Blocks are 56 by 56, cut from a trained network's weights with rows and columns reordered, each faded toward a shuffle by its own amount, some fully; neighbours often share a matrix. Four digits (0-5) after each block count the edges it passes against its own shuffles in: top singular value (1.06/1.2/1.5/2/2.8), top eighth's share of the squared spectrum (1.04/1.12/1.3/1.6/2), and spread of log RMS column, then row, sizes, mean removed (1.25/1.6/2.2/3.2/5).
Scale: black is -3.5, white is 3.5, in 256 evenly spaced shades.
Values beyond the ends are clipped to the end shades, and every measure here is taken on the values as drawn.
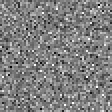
0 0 0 0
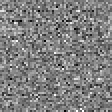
2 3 1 2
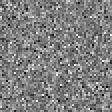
1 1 0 1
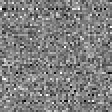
2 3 1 3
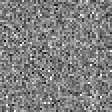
1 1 0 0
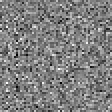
3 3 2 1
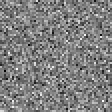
0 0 0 0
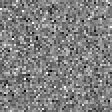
0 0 0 0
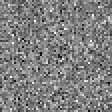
0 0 0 0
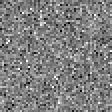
0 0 0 0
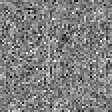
2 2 0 1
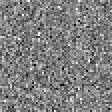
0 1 0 0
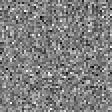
1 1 0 0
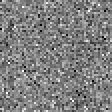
0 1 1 0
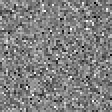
0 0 0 0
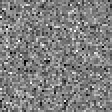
0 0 0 0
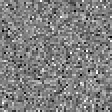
0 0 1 0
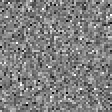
1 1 0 0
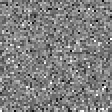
1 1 0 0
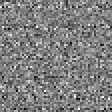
2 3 0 3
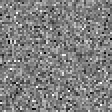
1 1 0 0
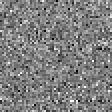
2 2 0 2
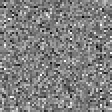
2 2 2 0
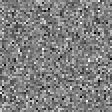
2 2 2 1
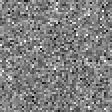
0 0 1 0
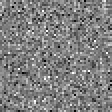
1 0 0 0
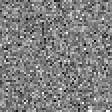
1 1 1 0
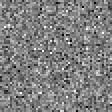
1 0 0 0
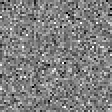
0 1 0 0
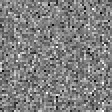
1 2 1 0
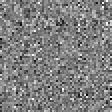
3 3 3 1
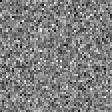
1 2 0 0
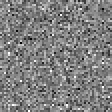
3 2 2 0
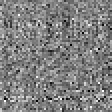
3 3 0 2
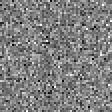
1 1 0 1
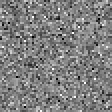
0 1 0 0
